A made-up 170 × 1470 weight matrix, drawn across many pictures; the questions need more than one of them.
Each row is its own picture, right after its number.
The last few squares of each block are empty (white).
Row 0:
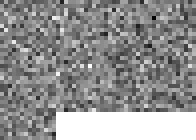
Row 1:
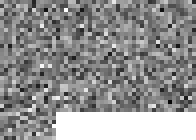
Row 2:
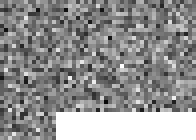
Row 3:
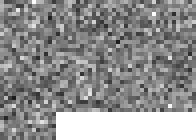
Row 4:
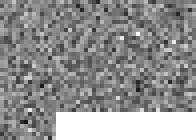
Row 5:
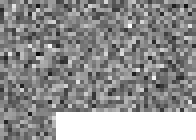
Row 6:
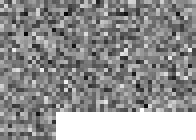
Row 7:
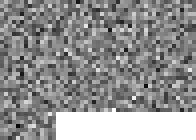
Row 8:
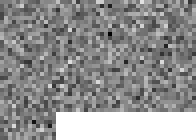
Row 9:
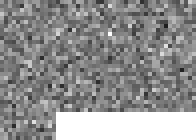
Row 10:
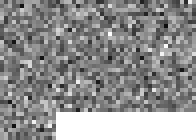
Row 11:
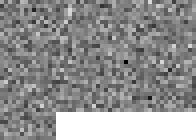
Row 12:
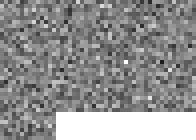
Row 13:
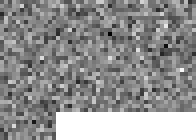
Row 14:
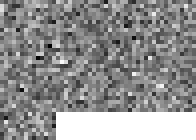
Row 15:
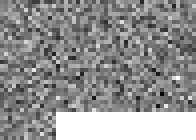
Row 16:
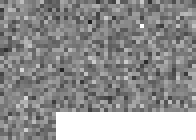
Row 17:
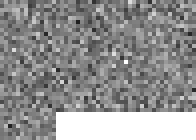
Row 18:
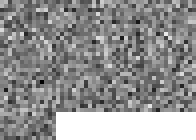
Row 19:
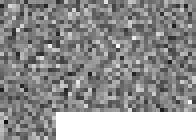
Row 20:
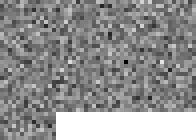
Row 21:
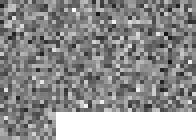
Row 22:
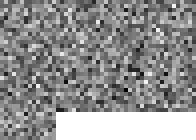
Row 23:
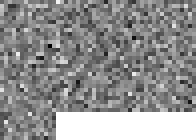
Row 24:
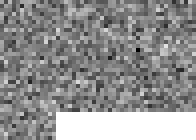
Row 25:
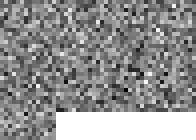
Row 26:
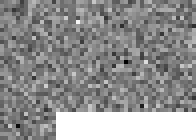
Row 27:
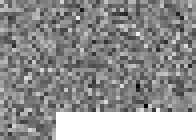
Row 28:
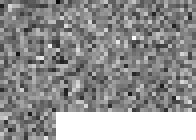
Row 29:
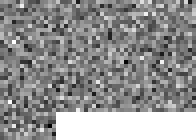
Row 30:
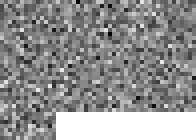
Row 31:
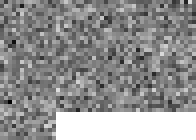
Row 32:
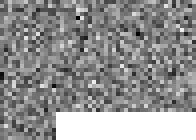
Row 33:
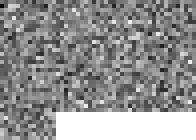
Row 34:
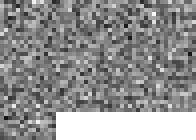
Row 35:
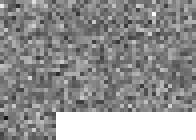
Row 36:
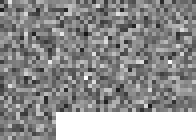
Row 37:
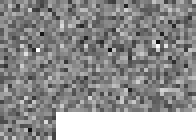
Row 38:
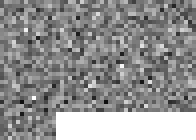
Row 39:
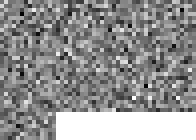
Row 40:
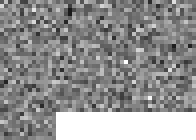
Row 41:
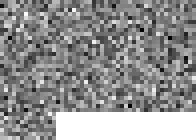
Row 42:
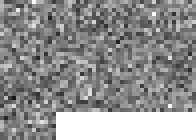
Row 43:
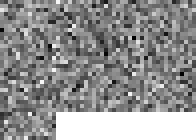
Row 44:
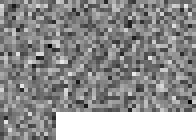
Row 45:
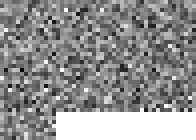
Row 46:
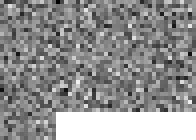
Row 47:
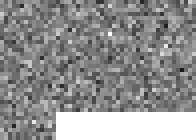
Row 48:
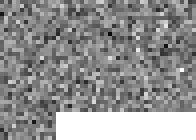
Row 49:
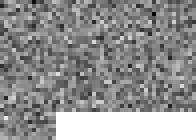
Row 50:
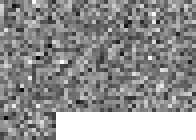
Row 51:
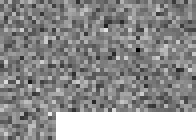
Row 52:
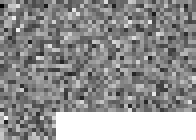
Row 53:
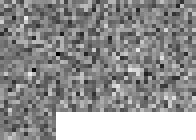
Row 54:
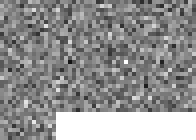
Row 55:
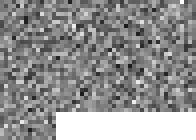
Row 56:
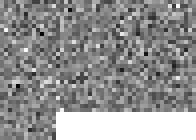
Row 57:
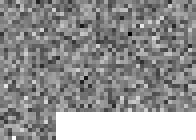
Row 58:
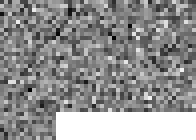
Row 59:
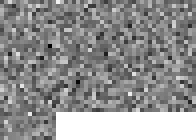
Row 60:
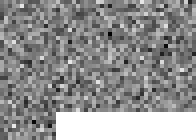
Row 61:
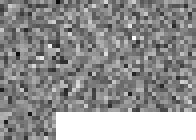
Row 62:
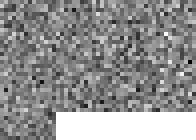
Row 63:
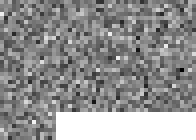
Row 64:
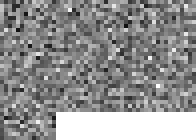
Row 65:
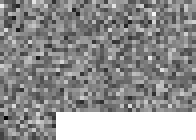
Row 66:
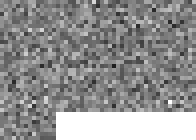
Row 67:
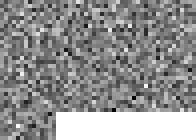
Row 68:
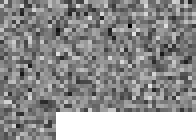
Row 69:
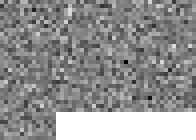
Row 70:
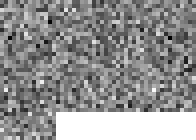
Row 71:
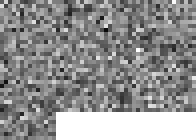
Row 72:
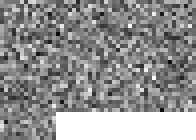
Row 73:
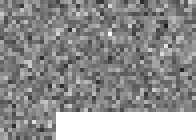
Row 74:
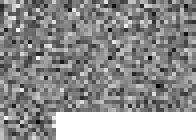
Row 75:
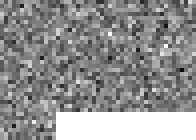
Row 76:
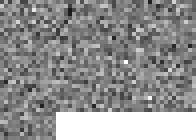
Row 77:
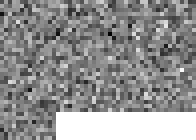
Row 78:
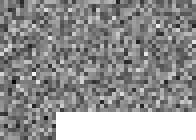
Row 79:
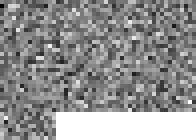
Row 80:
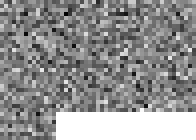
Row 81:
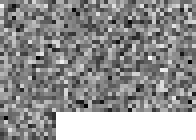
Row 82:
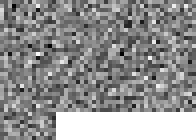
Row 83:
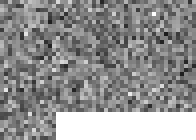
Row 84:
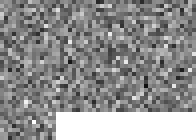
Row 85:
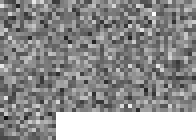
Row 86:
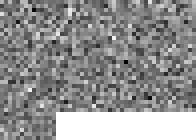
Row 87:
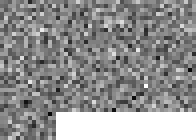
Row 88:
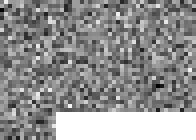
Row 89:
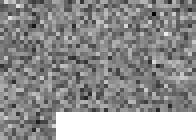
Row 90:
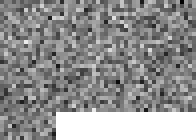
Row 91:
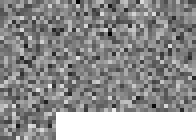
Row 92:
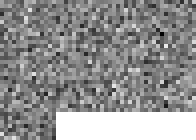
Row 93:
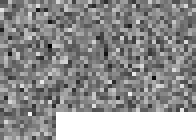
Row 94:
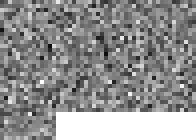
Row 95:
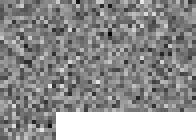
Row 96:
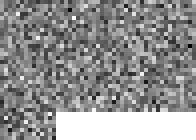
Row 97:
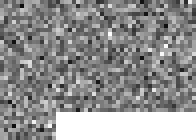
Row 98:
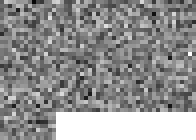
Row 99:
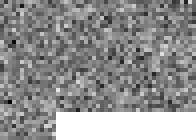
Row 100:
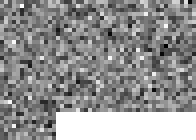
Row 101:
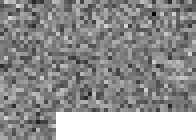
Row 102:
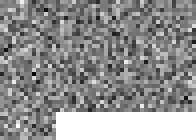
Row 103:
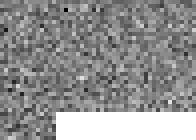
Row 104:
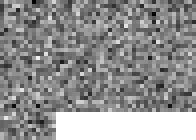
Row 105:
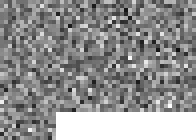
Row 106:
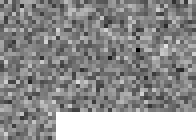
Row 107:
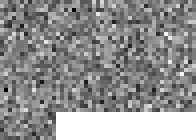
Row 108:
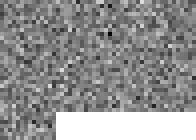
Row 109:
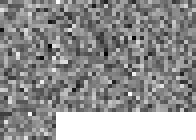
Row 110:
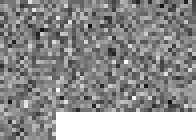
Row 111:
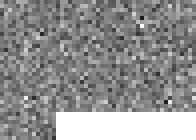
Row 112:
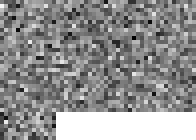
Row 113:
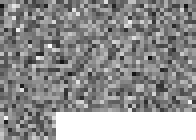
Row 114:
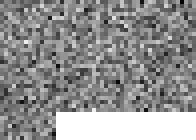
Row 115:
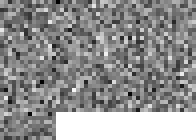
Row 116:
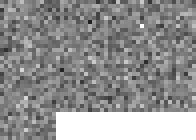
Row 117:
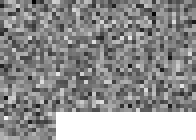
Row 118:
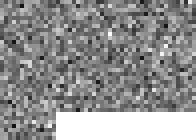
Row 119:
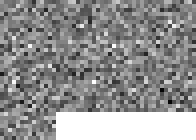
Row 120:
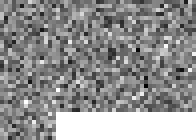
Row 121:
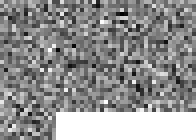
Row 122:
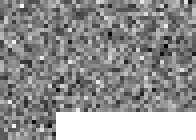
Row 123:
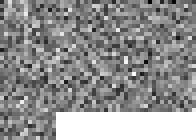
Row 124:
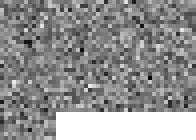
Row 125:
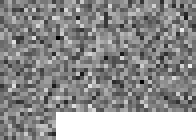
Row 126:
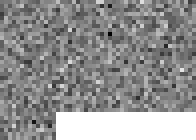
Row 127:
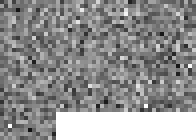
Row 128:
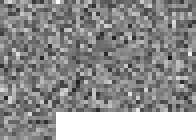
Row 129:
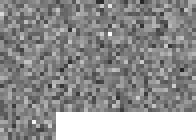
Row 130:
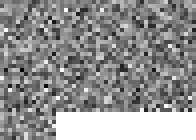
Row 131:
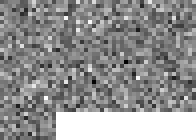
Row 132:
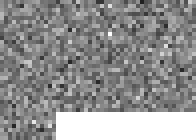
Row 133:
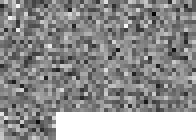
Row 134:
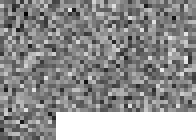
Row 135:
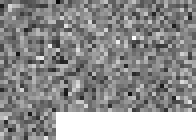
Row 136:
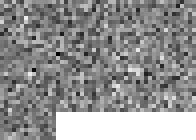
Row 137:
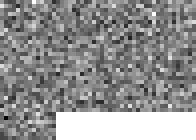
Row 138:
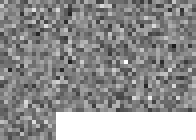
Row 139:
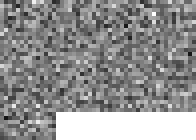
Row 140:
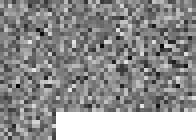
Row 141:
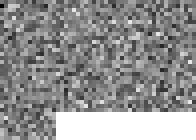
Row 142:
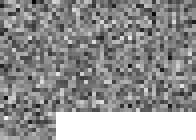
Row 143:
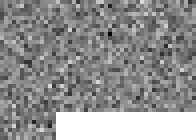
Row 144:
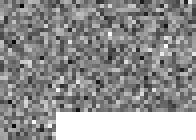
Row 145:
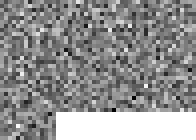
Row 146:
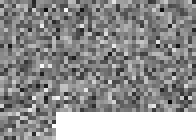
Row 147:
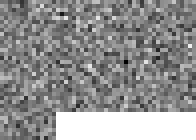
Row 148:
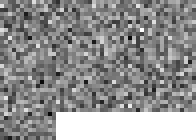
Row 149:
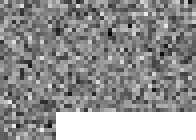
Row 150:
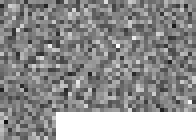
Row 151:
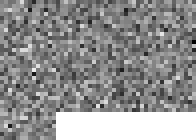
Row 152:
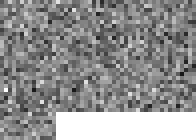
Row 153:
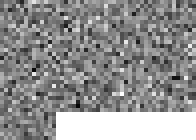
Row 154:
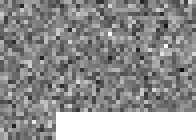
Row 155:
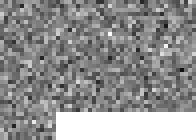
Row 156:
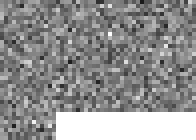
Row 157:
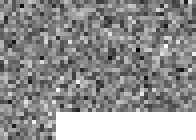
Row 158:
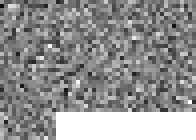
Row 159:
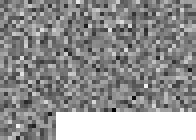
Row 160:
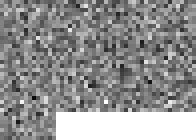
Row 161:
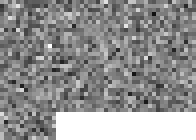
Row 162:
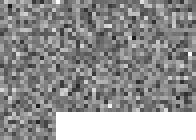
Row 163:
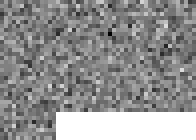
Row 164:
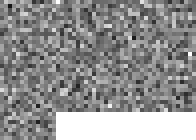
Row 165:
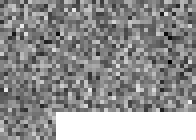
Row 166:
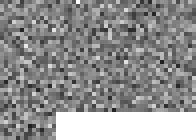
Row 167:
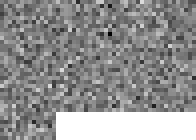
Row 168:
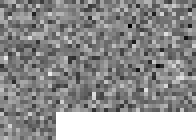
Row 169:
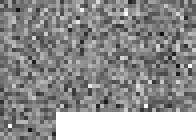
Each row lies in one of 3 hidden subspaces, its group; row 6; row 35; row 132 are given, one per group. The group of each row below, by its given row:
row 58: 132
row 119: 6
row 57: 6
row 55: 6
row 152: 35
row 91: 132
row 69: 132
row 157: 132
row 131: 6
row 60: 132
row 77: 132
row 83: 35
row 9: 132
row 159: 132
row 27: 6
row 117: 35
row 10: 132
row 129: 132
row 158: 35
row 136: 6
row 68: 132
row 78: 6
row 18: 35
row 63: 132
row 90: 6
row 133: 35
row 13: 132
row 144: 132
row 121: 6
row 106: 132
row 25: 6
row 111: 6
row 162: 35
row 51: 132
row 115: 35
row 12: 132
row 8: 132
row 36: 6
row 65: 35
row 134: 35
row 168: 35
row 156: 132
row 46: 35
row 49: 35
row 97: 132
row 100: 132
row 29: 132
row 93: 35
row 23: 35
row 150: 35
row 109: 35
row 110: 132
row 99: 132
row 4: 6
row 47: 132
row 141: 35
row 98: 35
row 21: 35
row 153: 6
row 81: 35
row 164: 35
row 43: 35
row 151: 6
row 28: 35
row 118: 132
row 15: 6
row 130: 6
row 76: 132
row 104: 35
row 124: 6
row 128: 35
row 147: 6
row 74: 35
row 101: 35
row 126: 132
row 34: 35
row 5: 35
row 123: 6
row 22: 6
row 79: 35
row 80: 6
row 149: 132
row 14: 35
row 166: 132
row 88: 35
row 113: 35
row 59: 35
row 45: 6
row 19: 35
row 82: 35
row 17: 6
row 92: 6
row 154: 132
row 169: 6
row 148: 35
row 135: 35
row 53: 6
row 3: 35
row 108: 132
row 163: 132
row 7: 132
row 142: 35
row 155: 132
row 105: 6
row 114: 6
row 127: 6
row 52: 35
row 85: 35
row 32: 6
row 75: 132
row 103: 6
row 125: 6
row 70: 35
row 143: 132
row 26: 6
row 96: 6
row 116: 6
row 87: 132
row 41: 35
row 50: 35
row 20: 132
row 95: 132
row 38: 6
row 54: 132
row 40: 132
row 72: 35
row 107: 35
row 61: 35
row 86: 132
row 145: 132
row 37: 6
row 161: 35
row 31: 132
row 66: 6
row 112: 35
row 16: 6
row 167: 132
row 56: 6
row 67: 132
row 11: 132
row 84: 132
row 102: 6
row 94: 35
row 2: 6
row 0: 6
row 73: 132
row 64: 35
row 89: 35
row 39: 132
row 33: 35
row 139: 35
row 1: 6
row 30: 132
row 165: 35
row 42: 35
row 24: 132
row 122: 132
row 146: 6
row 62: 35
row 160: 6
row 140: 6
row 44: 35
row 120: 132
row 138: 132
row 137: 35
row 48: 132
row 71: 132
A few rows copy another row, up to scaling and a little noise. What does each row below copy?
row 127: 169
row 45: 130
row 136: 53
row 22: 25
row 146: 1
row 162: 164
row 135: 28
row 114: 90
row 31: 99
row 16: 116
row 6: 80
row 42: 3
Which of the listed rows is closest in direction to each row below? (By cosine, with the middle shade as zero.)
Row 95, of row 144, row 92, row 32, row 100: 100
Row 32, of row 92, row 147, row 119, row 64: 119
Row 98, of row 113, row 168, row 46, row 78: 168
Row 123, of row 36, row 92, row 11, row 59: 36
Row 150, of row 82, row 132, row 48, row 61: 61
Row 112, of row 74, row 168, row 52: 168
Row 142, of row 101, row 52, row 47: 101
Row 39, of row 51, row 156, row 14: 51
